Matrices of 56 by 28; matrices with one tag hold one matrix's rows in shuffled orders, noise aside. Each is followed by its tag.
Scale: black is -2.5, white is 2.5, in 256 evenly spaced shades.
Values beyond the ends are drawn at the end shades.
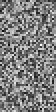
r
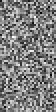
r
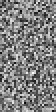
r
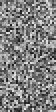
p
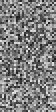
p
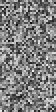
p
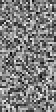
p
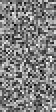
p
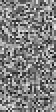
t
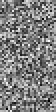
t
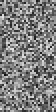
r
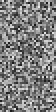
t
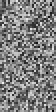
r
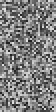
t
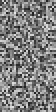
p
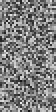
p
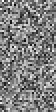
r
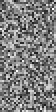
r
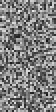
p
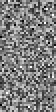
r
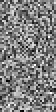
r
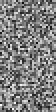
t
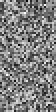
r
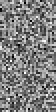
p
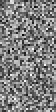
r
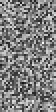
t
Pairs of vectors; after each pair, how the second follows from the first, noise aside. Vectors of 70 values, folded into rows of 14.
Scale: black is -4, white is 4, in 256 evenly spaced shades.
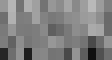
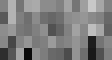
copied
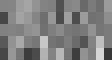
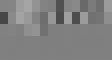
partly zeroed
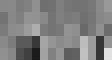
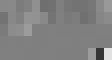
partly zeroed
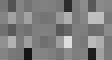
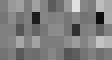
wrapped around
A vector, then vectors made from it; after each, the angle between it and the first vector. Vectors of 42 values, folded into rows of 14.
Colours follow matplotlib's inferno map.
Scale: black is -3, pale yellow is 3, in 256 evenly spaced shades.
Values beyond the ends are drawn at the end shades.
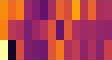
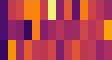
partly opposed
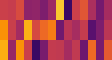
partly aligned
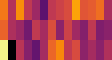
nearly parallel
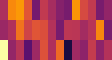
partly aligned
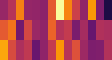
partly aligned
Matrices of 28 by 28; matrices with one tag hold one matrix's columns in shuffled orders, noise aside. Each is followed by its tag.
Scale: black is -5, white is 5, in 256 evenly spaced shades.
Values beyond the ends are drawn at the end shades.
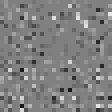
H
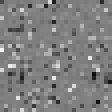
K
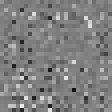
H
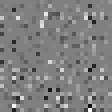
H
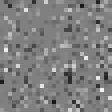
K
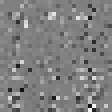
H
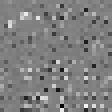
H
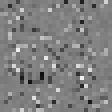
K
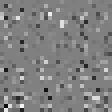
H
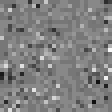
K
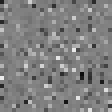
K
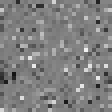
K
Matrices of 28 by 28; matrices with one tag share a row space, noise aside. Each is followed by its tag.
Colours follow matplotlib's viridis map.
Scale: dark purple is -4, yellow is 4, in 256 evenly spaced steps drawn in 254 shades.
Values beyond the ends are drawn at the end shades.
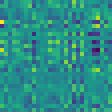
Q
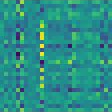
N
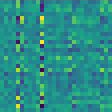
N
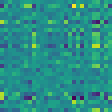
Q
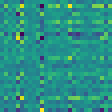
N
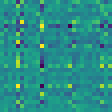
N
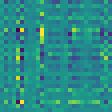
N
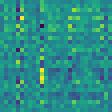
N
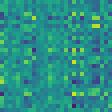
Q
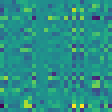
Q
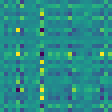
N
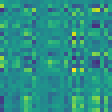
Q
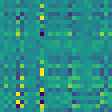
N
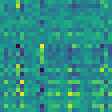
N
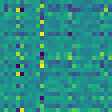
N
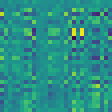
Q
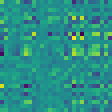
Q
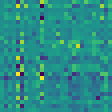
N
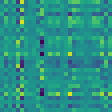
N
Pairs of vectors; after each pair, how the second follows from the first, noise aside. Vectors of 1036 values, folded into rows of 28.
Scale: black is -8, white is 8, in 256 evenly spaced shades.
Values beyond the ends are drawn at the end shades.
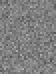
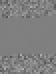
partly zeroed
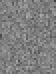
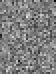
scaled up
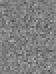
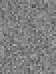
shuffled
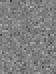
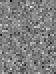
scaled up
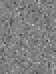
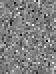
scaled up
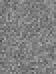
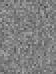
shuffled
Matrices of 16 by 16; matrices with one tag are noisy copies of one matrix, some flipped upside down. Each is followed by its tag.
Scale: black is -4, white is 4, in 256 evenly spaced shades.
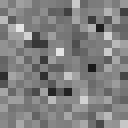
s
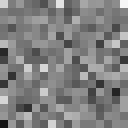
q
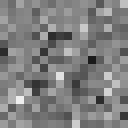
s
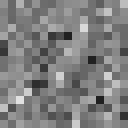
s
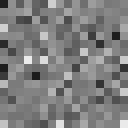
q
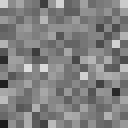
q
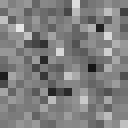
s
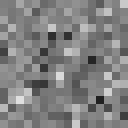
s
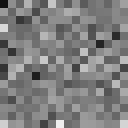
q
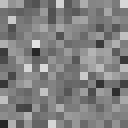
q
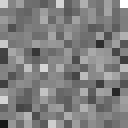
q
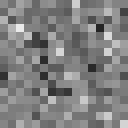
s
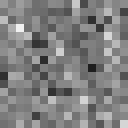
s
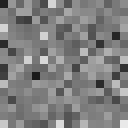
q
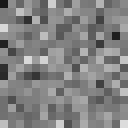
q
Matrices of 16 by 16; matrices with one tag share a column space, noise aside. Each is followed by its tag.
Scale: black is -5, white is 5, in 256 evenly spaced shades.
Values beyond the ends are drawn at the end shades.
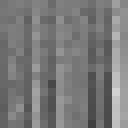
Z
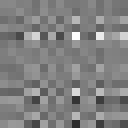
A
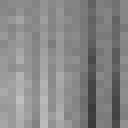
Z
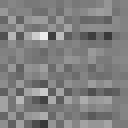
A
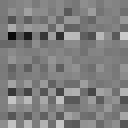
A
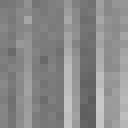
Z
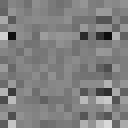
A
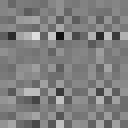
A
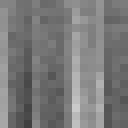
Z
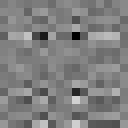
A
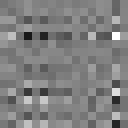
A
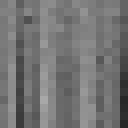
Z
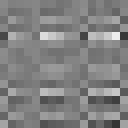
A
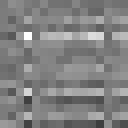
A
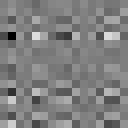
A
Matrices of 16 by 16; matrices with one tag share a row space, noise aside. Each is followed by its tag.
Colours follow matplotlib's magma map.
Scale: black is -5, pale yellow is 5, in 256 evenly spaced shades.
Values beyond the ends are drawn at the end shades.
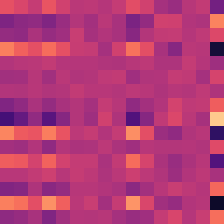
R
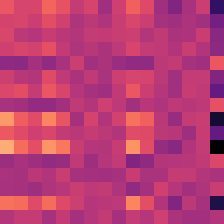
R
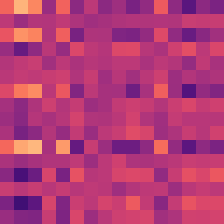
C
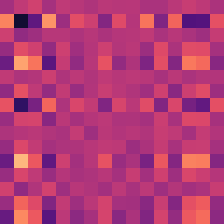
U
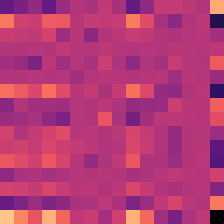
R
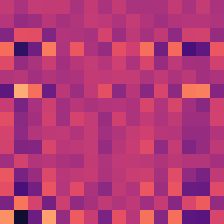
U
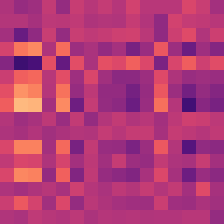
C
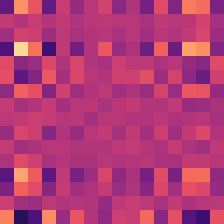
U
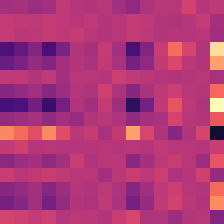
R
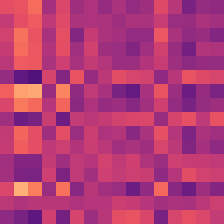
C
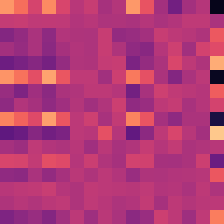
R
